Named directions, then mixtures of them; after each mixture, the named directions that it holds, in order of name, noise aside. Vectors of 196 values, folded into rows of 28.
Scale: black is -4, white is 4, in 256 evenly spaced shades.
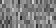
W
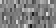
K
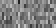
K, W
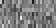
K, W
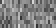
W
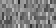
K, W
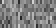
W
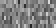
K, W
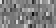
K, W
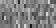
K, W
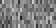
W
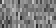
W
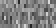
K, W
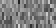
K, W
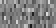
K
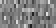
K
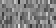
K, W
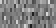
K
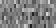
K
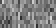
W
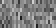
W
